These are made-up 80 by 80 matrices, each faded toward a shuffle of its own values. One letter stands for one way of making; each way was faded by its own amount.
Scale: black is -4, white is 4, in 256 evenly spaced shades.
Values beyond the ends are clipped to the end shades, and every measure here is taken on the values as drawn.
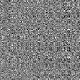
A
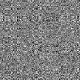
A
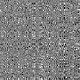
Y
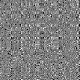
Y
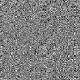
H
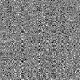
H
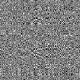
A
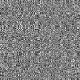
A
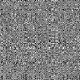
A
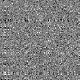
H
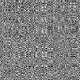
A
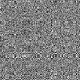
A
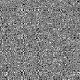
H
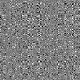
Y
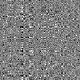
Y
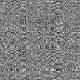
Y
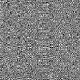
H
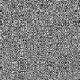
A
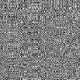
A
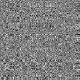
A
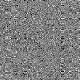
H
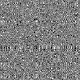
H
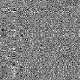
H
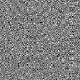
H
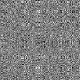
A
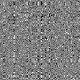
Y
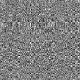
A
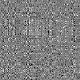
Y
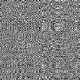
A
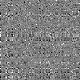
Y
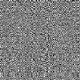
A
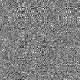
H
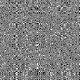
Y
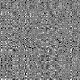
Y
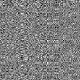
A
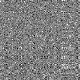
H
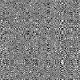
Y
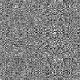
A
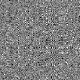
H
